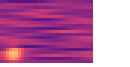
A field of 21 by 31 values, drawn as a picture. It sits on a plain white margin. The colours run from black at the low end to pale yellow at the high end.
The grain runs across in streaks. A single bump stands in the bottom left. The ninth with the highest average is the bottom left. Neither half mirrors the other.
